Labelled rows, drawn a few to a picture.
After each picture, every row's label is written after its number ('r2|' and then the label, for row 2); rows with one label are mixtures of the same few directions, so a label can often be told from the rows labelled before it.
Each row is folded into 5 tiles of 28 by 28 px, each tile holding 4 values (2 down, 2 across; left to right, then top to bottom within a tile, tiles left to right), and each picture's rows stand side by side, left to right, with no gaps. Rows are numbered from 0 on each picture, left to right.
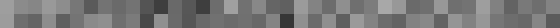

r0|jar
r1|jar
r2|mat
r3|jar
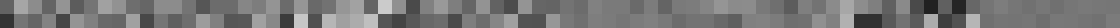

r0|mat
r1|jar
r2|mat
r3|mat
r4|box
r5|jar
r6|mat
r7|mat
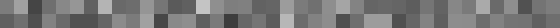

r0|box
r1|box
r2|jar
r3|box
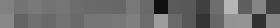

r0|mat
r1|jar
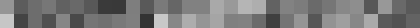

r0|mat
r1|mat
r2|mat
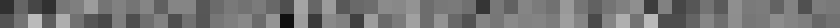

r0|jar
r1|jar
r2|box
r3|box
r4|mat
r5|box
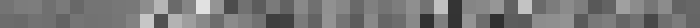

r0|mat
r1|jar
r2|box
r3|box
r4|box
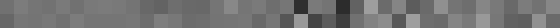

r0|mat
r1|jar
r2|jar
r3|jar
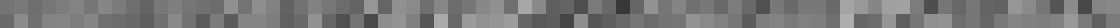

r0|mat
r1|mat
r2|mat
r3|mat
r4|jar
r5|box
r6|jar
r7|box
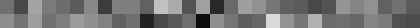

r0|box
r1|mat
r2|jar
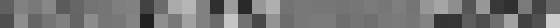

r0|box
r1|box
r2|mat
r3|mat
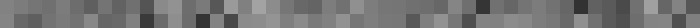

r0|mat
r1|mat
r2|mat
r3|box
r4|jar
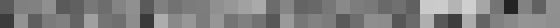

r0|box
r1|mat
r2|jar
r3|jar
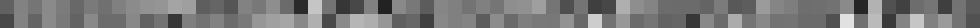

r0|box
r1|jar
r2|box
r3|mat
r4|jar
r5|jar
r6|box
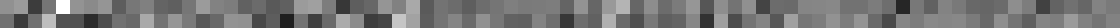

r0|box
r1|jar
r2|jar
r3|jar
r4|box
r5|box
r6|box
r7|box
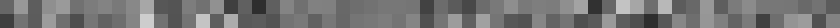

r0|box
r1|mat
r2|jar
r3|jar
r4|box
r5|jar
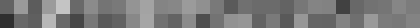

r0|box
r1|jar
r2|box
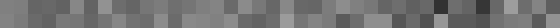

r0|box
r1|mat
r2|jar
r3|jar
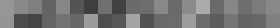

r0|mat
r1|box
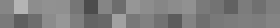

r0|jar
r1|jar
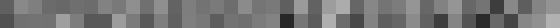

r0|jar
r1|box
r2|box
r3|mat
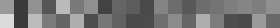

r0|box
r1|jar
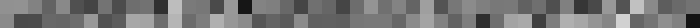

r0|mat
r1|box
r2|jar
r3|jar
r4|mat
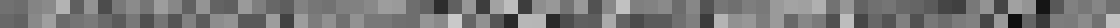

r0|box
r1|mat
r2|mat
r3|mat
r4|box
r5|mat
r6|mat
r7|jar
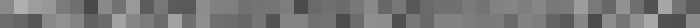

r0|jar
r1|jar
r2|jar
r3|mat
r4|mat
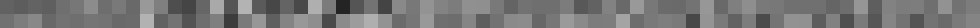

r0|jar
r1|box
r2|box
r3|jar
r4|mat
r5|jar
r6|box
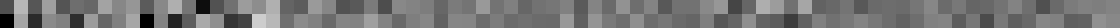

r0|box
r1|jar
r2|box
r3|box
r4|box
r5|box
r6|jar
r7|jar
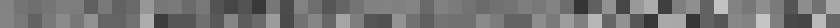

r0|mat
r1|mat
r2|jar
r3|jar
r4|mat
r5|jar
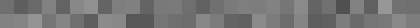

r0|mat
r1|jar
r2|box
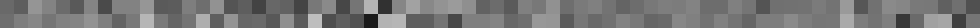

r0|box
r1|mat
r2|mat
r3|jar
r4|jar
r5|box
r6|jar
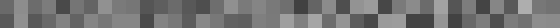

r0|box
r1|jar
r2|mat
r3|box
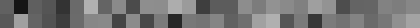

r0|jar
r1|jar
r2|jar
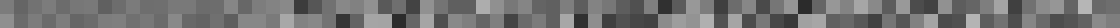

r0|mat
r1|mat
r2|jar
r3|box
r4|mat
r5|mat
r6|mat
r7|box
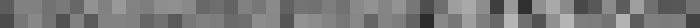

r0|mat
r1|jar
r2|mat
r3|box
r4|mat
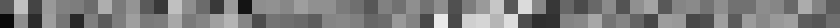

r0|box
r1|box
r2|jar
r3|mat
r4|mat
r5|mat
